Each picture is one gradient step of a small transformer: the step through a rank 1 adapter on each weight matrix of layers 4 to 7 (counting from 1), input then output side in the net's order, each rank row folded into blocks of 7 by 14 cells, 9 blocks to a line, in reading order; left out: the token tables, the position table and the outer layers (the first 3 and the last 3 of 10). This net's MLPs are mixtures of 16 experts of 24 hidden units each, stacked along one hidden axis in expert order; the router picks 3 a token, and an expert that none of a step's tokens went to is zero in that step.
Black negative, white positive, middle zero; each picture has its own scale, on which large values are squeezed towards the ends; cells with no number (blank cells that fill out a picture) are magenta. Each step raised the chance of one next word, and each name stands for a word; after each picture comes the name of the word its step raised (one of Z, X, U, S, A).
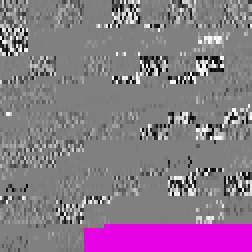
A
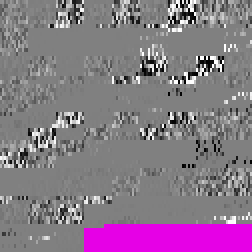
A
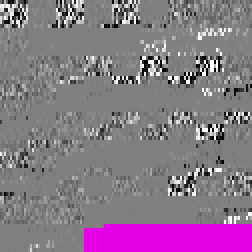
A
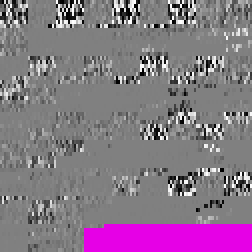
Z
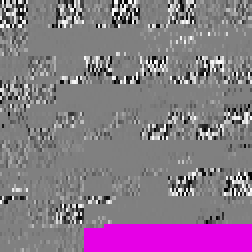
Z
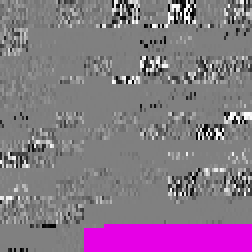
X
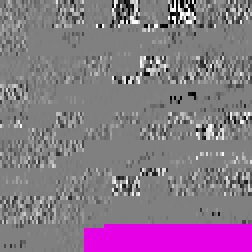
X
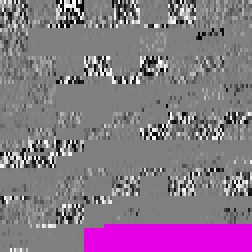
Z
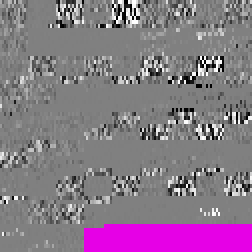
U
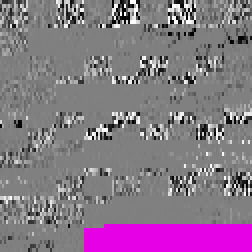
X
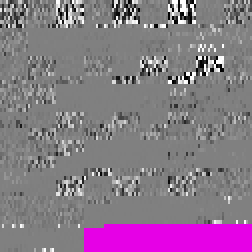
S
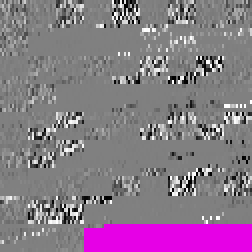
A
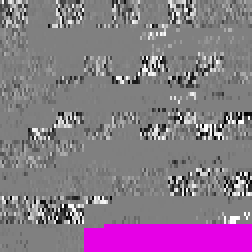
U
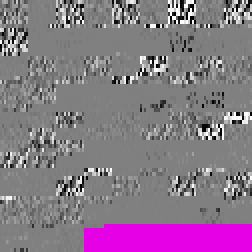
X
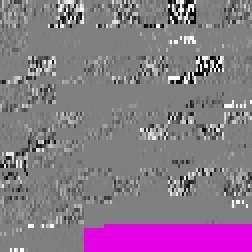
S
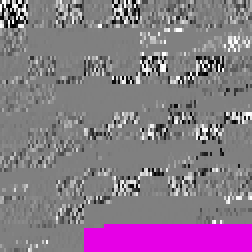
A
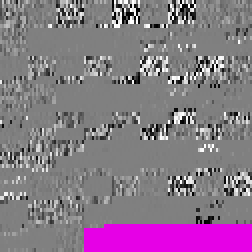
Z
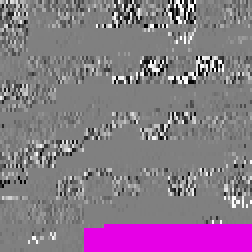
S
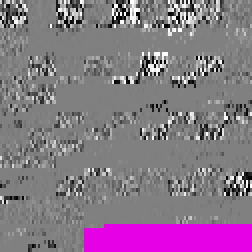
Z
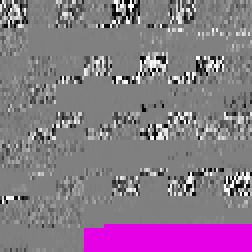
Z
